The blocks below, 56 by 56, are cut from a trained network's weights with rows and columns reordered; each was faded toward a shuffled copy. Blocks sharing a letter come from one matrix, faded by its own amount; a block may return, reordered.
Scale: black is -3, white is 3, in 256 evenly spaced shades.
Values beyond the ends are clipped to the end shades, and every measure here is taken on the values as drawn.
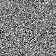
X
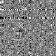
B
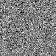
X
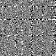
B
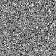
X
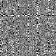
B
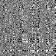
B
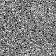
X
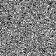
X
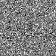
X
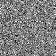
X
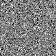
X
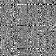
B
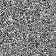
X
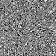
X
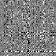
B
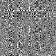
B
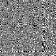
B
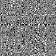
B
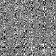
B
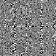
B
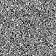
X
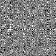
B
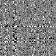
B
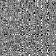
B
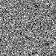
X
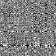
B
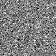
X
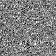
X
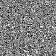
X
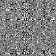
B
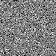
X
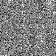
X
